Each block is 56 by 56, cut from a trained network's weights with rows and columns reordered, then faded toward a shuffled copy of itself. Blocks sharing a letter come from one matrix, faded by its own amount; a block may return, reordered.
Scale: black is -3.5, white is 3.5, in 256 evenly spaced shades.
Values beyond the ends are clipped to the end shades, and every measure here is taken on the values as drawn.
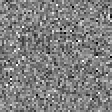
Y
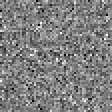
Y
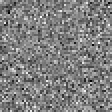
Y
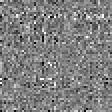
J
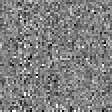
J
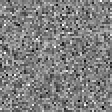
Y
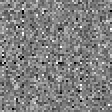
J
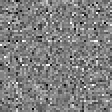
J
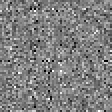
J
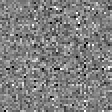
J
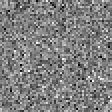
Y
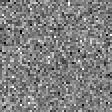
Y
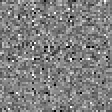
J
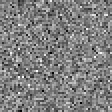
Y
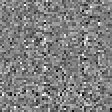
J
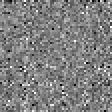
J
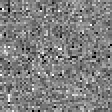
J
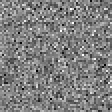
Y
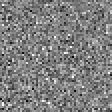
Y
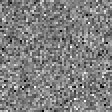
Y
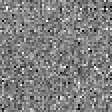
J
